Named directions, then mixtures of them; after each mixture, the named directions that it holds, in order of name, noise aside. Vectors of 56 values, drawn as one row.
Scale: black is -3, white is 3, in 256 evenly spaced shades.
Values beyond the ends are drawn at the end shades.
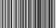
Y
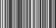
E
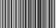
Y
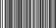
E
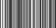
E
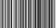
Y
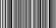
E, Y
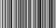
E, Y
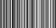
Y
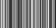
E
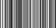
E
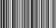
E, Y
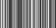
E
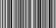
E, Y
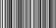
E, Y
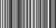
E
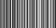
Y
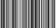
E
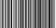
Y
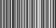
Y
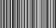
Y
